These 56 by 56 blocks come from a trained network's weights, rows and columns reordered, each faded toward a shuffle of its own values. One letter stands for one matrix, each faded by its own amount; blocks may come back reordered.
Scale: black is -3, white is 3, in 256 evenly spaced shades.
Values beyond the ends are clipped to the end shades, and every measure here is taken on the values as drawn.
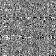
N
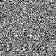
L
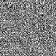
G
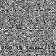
G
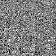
N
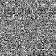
G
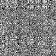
N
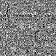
G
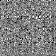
N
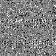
L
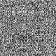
G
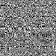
G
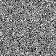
L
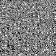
N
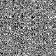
N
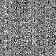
N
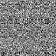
G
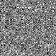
L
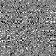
L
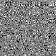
L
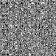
N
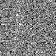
L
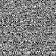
G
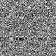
G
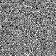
L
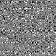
L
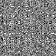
N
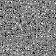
L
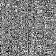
N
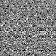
G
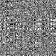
N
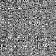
N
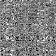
N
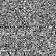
G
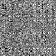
N
